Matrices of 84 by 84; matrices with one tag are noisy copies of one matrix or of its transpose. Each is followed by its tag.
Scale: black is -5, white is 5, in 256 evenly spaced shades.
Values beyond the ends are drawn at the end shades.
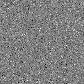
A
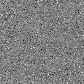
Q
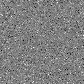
Q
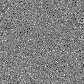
A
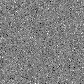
Q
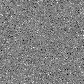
Q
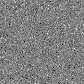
Q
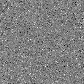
A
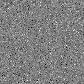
A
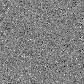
A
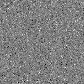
A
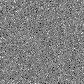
Q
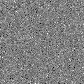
Q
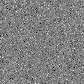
Q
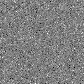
Q
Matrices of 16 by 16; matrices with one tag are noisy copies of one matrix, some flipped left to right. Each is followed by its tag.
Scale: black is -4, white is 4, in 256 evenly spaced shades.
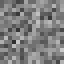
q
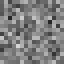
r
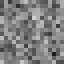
r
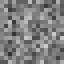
r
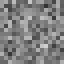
r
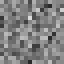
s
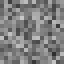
r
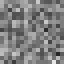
q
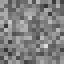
r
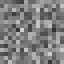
q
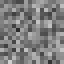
q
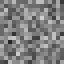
r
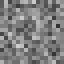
r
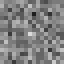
q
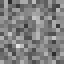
r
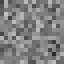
r
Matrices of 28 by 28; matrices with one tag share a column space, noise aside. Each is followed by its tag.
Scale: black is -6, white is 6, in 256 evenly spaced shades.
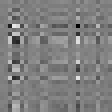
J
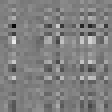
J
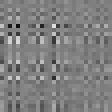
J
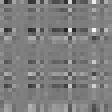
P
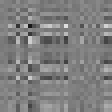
J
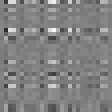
P
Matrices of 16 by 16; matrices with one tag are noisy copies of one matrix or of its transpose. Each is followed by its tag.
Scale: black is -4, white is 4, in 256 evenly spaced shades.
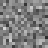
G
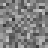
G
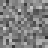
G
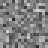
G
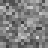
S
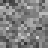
S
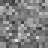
S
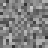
G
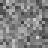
S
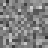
G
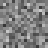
G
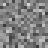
G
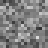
S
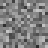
G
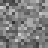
S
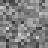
S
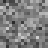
S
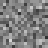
G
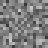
G
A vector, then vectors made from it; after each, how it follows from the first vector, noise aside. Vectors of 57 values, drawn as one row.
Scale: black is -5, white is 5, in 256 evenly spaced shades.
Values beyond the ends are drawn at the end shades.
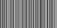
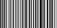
scaled up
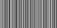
reversed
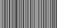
reversed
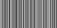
reversed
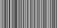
reversed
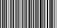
scaled up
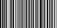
scaled up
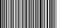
scaled up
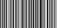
scaled up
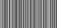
reversed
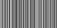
reversed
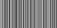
reversed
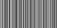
reversed
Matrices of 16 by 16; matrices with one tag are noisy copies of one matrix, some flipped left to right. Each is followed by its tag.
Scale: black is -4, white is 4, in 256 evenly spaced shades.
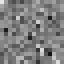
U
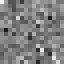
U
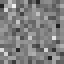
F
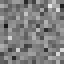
F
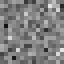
F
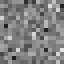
F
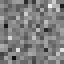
F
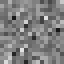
U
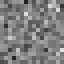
F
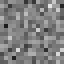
F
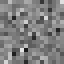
U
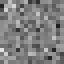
F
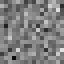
F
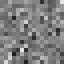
U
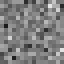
F
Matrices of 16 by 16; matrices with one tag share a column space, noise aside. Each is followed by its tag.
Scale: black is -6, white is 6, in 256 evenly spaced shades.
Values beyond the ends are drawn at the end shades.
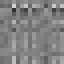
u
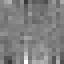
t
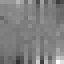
t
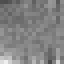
t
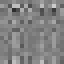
u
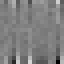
t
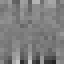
t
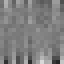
t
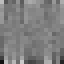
t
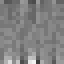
t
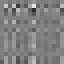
u
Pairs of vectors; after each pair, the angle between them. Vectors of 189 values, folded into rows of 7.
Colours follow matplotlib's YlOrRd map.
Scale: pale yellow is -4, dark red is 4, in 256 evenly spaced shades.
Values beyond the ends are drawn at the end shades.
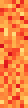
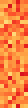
orthogonal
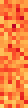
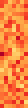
partly opposed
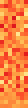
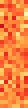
nearly parallel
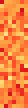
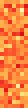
partly opposed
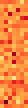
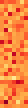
nearly parallel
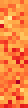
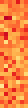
partly opposed
